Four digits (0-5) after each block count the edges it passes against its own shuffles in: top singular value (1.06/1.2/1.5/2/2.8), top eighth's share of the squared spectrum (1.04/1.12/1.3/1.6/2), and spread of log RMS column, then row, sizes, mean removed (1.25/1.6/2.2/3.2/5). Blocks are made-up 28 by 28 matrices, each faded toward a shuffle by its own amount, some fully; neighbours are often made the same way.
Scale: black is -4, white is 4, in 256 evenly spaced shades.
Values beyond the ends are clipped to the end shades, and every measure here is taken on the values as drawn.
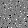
0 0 0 0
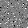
1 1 0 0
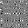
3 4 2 1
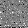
2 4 0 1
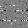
3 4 0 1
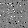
1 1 0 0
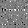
3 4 1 2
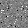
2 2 0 0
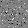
1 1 0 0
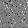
0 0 0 0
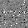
2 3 0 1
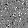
0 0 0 0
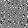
2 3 2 1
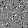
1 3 0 0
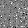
1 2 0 0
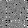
3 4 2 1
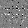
3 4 0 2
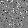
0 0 0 1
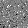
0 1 0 0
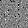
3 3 1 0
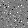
0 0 0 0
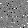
1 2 0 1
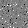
0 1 1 0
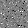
0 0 0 0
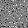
2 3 0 1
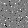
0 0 0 0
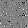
2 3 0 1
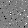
0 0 0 0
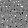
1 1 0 0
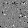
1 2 0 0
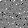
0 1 0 0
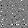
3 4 0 1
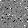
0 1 0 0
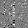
3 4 2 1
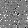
2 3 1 0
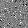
0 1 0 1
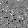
1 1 0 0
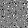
2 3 1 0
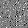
2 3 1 0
